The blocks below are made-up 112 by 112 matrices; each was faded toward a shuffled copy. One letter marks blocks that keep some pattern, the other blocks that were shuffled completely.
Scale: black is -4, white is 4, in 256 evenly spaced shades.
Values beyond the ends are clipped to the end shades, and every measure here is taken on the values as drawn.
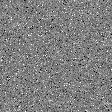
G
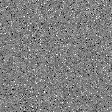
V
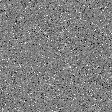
G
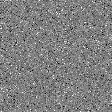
V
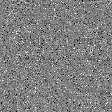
V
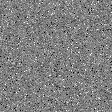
G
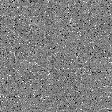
V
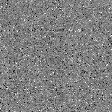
V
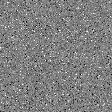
V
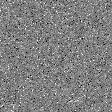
G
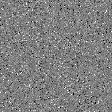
V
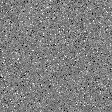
G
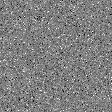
G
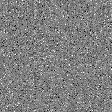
V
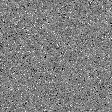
G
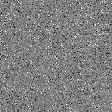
V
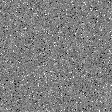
G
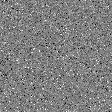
G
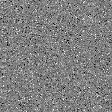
V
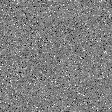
G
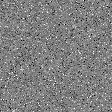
G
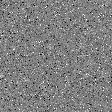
G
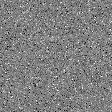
G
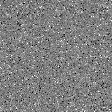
V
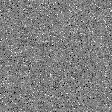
V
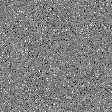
V
